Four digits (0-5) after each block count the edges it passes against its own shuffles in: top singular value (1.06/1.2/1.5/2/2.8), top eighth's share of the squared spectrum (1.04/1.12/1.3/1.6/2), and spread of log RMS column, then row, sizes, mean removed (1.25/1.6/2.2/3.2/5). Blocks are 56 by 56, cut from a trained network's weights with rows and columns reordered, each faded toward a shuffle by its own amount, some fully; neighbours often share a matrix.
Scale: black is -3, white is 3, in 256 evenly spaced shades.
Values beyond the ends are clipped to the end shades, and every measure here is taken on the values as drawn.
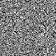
3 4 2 1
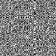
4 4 2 2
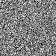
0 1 0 0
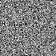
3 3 1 1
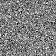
2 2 0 0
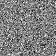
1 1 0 0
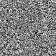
2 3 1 1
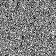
0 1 0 0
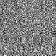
3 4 2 2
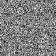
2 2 0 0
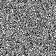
0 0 0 0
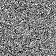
0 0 0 0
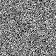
0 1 0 0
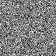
0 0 0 0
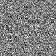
3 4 1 2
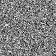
0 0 0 0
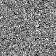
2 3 0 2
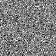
2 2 0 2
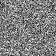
0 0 0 0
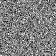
0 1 0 0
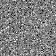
0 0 0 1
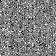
1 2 0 1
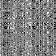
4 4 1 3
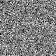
2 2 0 1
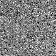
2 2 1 1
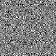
3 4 2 3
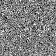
1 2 0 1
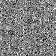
1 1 0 0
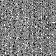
2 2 0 1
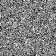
1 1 0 0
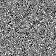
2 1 0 0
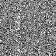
2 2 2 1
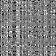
4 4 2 4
